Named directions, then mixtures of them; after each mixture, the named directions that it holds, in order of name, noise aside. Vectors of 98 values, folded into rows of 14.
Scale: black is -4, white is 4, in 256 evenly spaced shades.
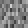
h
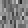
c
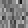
c, h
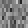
c, h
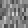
c, h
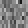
c, h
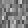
c, h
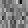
c, h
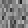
c, h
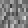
h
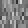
c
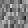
h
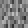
h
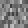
h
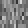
c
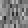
c, h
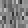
c
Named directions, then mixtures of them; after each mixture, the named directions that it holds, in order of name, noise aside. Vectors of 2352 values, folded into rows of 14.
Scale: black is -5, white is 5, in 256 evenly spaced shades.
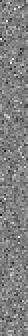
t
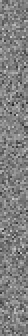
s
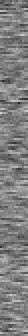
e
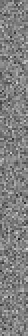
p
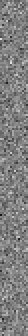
p, t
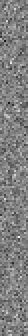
s, t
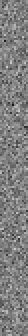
p, s, t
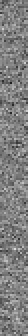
e, p, s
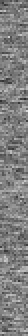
e, p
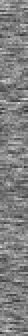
e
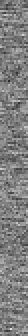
e, p, s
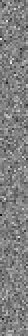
p, t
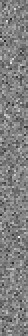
s, t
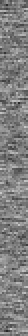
e, s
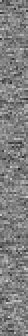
e, s, t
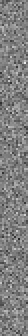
p, s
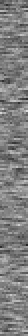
e
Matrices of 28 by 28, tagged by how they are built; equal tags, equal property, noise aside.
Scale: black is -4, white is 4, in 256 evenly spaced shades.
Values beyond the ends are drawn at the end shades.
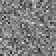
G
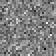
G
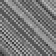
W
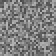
G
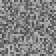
G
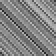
W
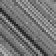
W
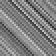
W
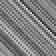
W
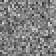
G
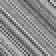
W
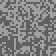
G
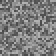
G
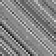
W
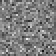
G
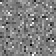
G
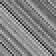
W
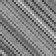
W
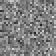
G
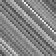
W
